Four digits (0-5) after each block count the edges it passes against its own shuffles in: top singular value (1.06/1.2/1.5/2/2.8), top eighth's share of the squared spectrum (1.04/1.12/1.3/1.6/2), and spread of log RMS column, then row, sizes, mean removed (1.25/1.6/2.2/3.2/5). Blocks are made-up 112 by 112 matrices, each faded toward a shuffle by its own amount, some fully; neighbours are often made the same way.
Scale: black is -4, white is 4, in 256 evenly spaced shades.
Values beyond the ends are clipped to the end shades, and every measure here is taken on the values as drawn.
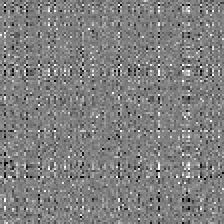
5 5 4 3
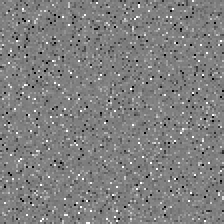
0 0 0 0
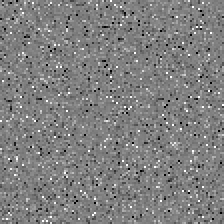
1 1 0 0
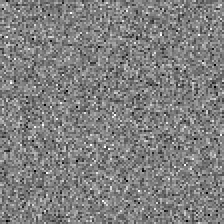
0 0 0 0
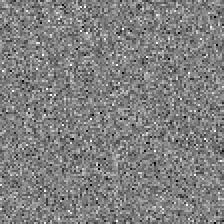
0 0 0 0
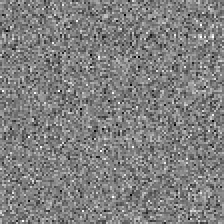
3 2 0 1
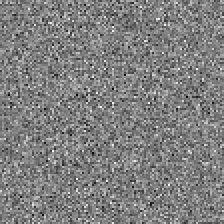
3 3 1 1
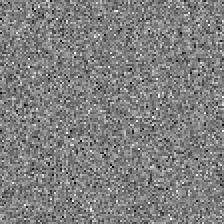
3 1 0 0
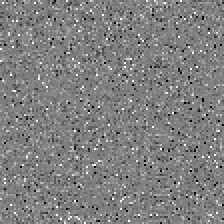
2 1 0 0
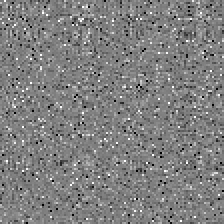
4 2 0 1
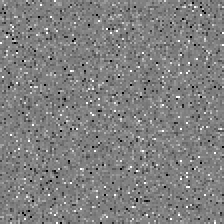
0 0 0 0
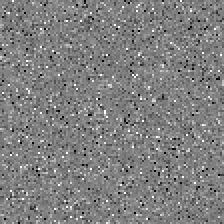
0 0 0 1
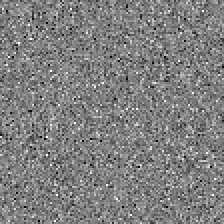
3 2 1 0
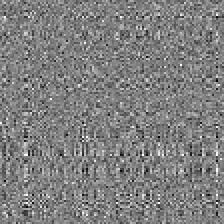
5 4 3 3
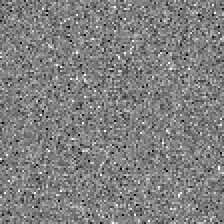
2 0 0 0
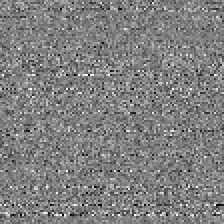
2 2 0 4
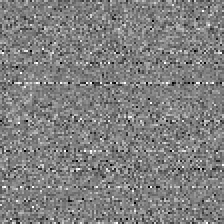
2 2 0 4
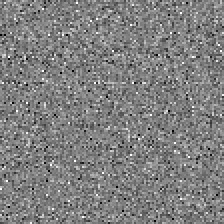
0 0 0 1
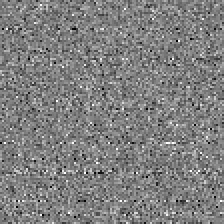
1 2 0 3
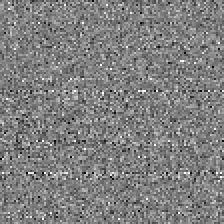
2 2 0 3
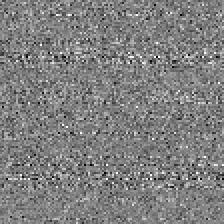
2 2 0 4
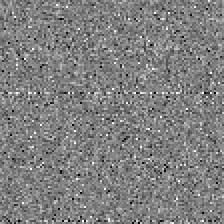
2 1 0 2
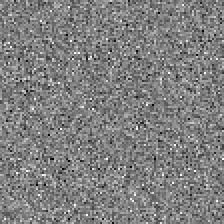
0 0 0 2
